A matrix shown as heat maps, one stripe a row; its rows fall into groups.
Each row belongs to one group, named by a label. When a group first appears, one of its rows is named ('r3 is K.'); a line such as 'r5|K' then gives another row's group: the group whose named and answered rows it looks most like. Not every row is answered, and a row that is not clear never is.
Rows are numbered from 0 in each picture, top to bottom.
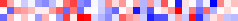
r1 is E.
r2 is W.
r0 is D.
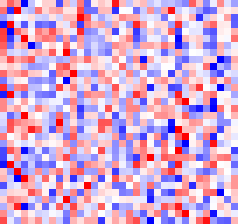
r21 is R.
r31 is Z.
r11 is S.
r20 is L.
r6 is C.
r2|W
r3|R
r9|D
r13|R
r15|D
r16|E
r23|R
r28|W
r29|R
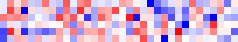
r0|W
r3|L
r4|R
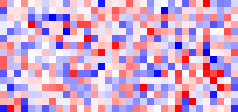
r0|Z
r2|S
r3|W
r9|Z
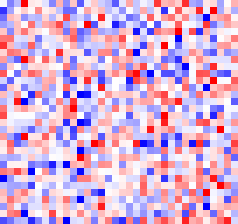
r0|E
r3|E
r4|E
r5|D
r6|D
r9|L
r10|Z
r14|R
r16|D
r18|C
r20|Z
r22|W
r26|S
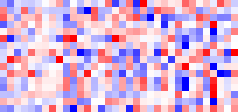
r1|E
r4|D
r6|L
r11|L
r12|L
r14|D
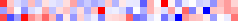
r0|D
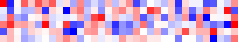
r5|D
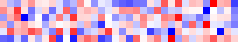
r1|W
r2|R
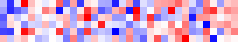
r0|E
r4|E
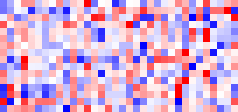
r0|E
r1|S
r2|Z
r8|E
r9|E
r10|Z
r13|R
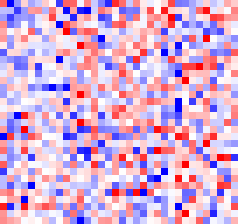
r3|C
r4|W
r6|W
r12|S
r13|W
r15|D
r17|W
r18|E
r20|Z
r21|E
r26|S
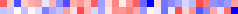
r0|Z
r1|W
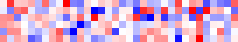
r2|Z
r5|C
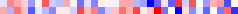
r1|W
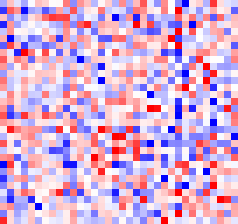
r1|R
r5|C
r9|Z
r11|Z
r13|W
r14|D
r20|Z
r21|S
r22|Z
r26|L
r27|E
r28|S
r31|D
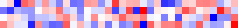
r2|D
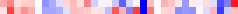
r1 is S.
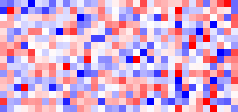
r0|S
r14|Z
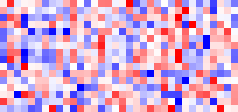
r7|R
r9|E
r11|L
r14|D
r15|C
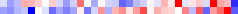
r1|S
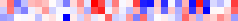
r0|Z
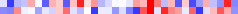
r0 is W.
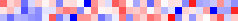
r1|D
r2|C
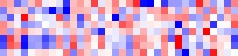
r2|E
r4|Z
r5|R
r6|R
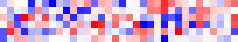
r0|S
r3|Z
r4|R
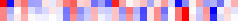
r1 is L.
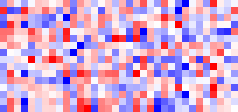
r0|L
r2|S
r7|C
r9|L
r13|L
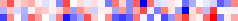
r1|L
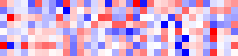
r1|S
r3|D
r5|L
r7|L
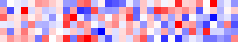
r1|E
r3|W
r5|W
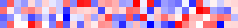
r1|Z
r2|S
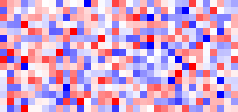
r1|L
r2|Z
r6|Z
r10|E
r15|E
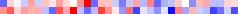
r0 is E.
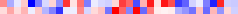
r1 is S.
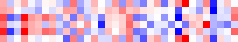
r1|D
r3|Z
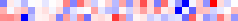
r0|L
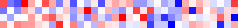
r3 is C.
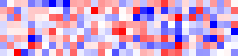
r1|Z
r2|E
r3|D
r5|C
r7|R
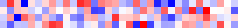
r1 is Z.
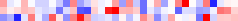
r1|D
